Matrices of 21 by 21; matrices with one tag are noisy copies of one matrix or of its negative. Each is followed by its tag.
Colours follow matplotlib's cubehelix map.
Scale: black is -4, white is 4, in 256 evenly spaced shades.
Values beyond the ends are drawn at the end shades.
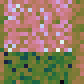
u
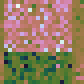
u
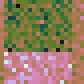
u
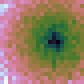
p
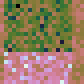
u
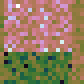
u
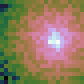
p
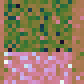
u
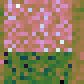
u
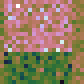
u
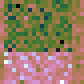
u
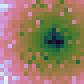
p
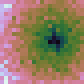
p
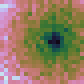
p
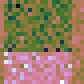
u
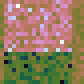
u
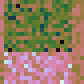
u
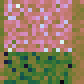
u
